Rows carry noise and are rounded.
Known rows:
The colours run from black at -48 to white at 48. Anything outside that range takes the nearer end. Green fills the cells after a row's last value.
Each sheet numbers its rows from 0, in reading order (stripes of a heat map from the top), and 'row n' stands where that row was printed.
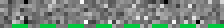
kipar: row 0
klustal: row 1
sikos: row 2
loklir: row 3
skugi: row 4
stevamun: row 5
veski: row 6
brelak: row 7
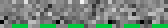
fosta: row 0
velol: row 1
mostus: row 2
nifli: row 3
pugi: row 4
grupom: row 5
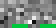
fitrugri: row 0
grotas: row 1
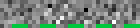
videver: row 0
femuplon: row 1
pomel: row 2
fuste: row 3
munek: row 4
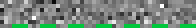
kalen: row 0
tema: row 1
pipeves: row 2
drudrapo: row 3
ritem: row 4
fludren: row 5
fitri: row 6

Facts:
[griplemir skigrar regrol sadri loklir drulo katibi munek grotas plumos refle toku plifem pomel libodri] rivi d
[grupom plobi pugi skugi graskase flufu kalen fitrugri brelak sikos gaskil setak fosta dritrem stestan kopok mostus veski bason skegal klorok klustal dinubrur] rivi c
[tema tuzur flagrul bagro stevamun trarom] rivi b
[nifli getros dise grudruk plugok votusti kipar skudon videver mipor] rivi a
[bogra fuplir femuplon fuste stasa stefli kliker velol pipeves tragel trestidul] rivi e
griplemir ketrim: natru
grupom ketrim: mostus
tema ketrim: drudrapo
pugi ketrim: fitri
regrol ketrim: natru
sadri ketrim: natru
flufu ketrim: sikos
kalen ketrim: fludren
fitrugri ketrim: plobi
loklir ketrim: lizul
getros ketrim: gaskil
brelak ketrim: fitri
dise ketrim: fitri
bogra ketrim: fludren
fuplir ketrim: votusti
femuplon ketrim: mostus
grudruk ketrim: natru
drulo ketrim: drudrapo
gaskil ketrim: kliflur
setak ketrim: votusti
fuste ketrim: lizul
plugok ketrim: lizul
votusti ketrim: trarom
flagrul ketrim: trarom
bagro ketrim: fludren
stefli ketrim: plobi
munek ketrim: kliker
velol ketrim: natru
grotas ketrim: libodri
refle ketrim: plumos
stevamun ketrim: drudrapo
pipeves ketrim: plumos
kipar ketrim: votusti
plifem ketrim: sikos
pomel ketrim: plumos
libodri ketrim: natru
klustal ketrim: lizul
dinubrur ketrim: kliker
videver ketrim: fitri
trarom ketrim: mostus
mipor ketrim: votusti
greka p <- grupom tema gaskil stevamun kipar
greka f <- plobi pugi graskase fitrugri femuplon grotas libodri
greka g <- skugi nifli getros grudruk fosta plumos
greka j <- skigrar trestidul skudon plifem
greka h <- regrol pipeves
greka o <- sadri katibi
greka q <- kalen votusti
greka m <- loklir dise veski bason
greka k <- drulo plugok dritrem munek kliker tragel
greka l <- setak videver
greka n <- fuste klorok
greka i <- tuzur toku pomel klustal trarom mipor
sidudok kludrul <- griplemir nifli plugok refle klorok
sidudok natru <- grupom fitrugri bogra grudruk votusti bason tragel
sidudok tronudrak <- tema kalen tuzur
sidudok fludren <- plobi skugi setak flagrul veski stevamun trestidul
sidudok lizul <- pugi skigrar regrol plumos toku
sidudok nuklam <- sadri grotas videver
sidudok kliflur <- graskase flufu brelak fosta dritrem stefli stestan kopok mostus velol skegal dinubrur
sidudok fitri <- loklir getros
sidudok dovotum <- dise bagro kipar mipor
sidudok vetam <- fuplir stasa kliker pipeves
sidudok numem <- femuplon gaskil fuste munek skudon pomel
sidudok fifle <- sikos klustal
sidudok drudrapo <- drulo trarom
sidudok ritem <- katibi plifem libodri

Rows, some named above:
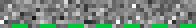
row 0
pomel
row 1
votusti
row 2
bogra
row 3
gaskil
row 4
veski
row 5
videver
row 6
pomel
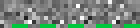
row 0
ritem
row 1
regrol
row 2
veski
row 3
dinubrur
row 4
pomel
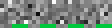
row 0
natru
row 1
numem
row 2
dritrem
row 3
plobi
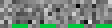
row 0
lizul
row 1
plobi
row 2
femuplon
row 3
klorok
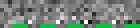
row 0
videver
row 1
drulo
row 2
regrol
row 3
plifem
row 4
plumos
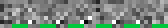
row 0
gaskil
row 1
regrol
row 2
katibi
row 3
tuzur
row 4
katibi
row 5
bason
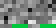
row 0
grudruk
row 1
kliker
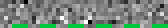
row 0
stevamun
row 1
getros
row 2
tronudrak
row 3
skigrar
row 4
trarom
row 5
velol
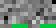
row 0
grudruk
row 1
bagro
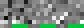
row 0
dise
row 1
setak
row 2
sadri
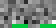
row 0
mipor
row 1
vetam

